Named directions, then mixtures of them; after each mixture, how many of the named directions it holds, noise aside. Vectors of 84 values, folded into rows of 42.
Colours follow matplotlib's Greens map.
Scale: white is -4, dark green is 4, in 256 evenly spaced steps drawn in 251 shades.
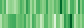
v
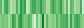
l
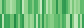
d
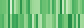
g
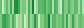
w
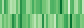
two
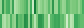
two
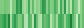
three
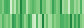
two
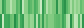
one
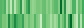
three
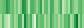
three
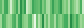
one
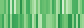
one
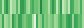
three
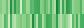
one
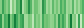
two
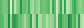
one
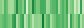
three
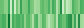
one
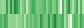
three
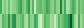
three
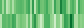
two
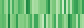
two
